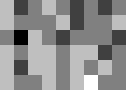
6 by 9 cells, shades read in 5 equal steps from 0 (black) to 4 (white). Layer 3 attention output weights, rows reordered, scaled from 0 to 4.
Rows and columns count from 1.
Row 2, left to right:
3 2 2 2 3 1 2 2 3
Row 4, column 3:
3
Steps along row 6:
down same up down up up down same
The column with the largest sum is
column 1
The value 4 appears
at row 6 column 7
